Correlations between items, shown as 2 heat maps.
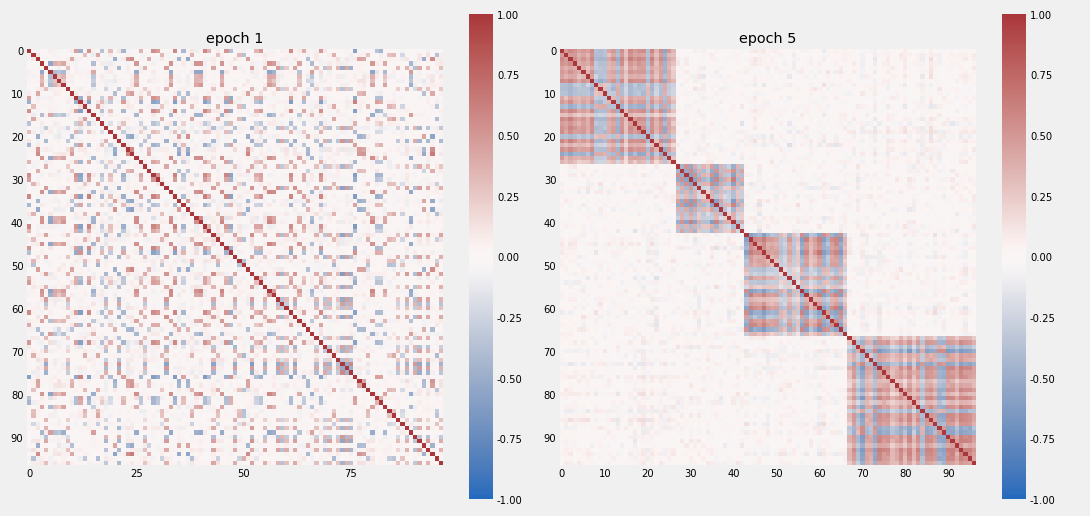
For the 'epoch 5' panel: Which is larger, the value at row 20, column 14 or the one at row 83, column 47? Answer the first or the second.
the second
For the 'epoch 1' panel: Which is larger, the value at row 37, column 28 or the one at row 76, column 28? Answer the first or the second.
the second
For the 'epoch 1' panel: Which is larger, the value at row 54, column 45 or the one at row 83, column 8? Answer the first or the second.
the second
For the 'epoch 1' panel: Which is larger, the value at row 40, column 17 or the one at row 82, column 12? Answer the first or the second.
the second
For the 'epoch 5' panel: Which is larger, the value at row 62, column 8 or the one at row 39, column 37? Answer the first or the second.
the first
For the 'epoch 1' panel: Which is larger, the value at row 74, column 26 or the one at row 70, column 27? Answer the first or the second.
the second
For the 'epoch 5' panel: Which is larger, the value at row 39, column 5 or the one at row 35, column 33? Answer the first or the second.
the second
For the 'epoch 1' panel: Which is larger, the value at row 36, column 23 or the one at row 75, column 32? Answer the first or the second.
the first
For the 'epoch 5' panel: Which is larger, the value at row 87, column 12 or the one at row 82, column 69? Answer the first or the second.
the first
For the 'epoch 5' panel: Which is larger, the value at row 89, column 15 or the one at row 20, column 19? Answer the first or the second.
the first
